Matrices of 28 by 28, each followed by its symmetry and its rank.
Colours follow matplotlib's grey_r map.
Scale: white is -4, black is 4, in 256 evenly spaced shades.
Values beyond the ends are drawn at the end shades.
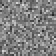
neither, full rank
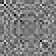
symmetric, rank three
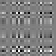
neither, rank one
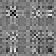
symmetric, rank three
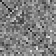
symmetric, full rank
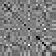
symmetric, rank five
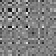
symmetric, rank three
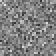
symmetric, full rank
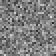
neither, full rank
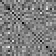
symmetric, rank five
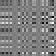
neither, rank one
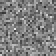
neither, full rank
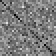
symmetric, full rank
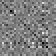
symmetric, rank five
